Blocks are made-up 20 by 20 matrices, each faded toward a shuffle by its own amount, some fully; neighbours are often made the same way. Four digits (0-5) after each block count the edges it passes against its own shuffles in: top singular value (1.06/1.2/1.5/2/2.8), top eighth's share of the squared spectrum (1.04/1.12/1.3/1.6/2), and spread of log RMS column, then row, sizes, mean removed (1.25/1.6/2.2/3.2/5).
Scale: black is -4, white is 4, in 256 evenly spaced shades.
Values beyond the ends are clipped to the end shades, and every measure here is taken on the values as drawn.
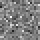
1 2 0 1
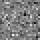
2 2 0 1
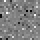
1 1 0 0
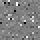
1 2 0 0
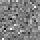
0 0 0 0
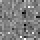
2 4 1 0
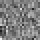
3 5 2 2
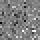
0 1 1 0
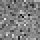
0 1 0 0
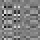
4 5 3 3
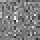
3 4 0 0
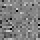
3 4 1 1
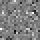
1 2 1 1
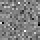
1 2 0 0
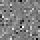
0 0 0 0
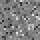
0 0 0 0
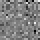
3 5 1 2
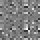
3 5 2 2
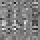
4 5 2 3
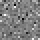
1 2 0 0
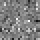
2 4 0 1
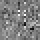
2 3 2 0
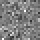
0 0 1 0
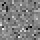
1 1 0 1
